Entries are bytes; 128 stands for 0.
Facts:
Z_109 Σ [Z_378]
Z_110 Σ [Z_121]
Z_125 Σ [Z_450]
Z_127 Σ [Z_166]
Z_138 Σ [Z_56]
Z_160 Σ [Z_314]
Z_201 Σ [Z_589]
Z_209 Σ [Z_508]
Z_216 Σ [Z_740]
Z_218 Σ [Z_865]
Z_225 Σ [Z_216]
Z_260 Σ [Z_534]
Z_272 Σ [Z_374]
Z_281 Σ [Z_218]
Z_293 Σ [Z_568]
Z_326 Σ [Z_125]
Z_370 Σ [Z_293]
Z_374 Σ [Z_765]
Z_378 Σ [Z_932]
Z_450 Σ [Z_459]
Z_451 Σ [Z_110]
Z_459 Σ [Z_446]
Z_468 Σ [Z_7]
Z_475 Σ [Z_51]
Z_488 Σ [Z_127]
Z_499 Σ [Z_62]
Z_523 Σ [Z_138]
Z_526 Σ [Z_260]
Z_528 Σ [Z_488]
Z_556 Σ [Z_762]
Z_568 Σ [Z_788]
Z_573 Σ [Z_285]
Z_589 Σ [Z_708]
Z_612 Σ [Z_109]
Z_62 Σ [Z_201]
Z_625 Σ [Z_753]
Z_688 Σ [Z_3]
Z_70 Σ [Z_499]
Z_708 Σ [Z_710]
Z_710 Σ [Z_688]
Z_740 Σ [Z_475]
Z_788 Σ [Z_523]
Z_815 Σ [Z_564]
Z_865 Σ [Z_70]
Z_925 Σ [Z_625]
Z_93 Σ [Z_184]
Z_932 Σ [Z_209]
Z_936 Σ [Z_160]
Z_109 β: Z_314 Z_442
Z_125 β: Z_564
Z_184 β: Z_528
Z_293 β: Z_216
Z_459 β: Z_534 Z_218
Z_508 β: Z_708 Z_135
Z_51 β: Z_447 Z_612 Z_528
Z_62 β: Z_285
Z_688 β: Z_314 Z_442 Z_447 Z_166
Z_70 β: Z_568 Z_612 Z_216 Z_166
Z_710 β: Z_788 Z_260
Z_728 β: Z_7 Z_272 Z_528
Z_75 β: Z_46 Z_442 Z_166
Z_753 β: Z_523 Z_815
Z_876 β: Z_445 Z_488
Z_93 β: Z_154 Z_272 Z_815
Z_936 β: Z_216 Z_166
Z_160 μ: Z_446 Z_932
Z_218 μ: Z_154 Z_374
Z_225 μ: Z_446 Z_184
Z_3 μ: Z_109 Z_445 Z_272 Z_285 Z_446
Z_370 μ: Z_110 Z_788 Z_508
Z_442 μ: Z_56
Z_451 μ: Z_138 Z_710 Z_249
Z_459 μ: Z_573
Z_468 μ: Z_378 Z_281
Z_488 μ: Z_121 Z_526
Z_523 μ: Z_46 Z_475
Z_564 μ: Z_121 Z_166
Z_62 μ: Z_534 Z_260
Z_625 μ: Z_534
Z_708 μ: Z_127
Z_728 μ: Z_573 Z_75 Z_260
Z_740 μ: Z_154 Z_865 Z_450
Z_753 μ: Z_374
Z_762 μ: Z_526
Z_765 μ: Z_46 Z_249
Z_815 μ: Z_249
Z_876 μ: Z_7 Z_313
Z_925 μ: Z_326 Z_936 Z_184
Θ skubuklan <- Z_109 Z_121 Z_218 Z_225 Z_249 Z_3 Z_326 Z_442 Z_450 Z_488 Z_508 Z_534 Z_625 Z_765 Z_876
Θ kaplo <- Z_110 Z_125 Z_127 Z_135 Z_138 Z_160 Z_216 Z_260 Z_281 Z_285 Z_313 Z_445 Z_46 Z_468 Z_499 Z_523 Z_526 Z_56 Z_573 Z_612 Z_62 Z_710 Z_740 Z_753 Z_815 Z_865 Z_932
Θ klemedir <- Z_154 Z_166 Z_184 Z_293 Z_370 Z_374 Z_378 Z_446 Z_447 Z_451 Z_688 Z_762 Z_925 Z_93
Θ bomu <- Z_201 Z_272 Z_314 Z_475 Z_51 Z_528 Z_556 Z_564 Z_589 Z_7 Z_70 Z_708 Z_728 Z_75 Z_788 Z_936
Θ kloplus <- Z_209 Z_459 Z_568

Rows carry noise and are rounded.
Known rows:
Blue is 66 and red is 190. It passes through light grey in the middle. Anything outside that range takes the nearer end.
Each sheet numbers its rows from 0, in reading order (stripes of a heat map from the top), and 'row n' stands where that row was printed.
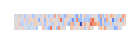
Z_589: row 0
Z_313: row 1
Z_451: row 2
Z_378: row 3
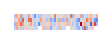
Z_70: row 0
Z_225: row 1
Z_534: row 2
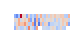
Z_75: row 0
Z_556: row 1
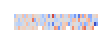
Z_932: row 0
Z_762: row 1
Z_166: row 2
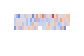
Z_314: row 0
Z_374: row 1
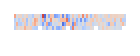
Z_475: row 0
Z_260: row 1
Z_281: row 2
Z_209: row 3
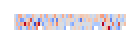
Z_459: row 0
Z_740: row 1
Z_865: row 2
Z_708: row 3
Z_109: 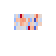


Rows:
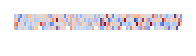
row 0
Z_925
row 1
Z_7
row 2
Z_625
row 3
Z_125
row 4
Z_218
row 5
Z_788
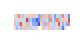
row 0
Z_753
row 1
Z_51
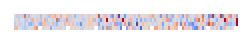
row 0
Z_526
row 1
Z_326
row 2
Z_447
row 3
Z_710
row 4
Z_468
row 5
Z_121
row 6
Z_528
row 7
Z_184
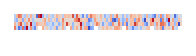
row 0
Z_876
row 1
Z_370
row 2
Z_508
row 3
Z_815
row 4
Z_62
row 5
Z_936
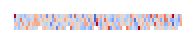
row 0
Z_765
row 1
Z_110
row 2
Z_728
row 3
Z_135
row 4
Z_488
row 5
Z_93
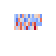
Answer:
Z_564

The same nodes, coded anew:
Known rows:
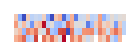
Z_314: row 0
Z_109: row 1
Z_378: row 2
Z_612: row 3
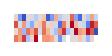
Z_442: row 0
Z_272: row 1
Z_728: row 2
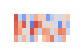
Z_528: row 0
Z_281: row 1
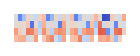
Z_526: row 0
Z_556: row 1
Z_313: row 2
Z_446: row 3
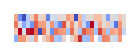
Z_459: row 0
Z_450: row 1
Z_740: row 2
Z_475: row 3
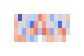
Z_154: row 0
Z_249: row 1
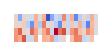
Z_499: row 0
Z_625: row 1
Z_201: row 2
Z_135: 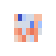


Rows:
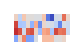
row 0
Z_216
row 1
Z_534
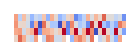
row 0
Z_523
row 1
Z_815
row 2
Z_125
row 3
Z_70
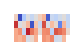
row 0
Z_762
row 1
Z_370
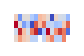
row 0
Z_93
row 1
Z_75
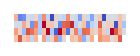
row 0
Z_788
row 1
Z_184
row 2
Z_166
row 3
Z_488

